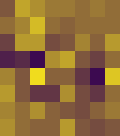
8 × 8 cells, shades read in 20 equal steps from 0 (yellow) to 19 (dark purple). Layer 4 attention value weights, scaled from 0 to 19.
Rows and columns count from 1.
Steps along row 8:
up up same down up up down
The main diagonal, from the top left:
12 8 6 7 11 13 11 12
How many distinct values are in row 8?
6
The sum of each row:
71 72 76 100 78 93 81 82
